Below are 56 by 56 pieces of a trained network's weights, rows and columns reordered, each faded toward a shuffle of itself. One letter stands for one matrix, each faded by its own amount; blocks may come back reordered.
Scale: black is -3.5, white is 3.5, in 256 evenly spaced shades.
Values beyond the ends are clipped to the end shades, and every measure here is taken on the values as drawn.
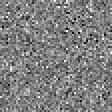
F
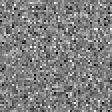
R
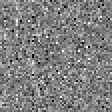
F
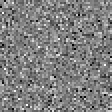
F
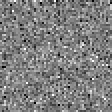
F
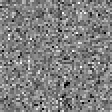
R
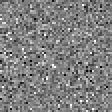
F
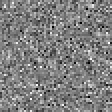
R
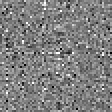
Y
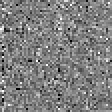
Y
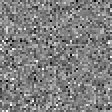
Y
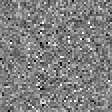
F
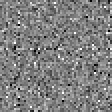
Y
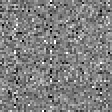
Y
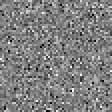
R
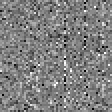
Y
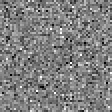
F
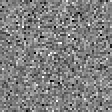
F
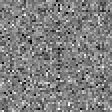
R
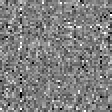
Y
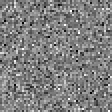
R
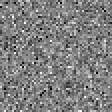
R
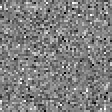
R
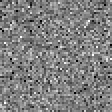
R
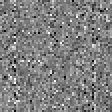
Y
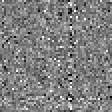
Y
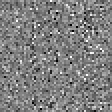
F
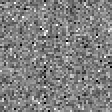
F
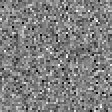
R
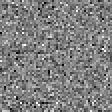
F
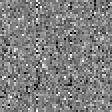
Y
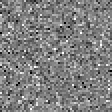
F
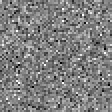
F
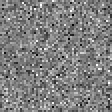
F
